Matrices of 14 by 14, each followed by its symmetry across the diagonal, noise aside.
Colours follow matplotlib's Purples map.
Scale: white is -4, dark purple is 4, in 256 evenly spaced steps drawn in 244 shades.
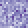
neither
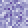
neither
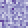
neither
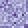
symmetric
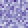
neither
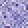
symmetric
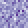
neither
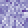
neither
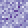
symmetric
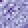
symmetric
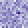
neither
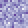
symmetric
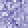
neither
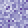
symmetric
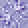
symmetric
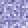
symmetric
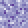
symmetric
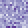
neither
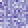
neither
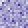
symmetric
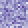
neither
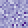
symmetric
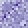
symmetric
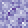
symmetric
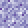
symmetric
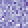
neither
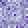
symmetric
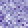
neither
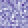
neither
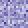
neither
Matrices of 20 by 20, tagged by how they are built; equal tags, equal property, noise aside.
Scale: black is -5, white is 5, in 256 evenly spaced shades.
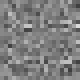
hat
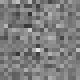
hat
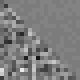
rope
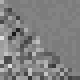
rope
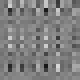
hat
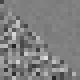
rope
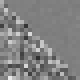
rope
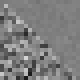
rope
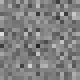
hat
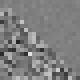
rope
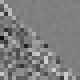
rope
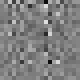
hat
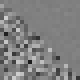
rope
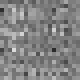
hat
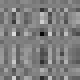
hat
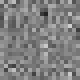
hat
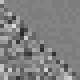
rope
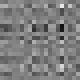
hat
